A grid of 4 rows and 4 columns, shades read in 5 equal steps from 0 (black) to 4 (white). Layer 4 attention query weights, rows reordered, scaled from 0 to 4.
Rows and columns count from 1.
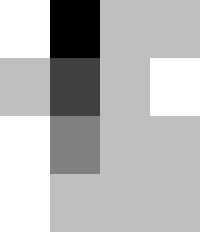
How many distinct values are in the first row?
3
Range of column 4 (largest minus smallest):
1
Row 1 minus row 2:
1 -1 0 -1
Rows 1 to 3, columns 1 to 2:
4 0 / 3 1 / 4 2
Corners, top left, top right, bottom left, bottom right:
4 3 4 3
